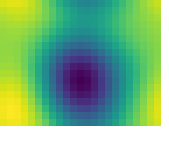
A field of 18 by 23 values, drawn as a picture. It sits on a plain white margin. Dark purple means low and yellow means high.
Lone odd cells: none. Ninth with the lowest average: centre. Average level on the scale: 60%.
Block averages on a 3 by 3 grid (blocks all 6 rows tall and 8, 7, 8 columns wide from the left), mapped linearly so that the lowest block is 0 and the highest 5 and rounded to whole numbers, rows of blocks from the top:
5 3 4 / 4 0 3 / 5 0 4
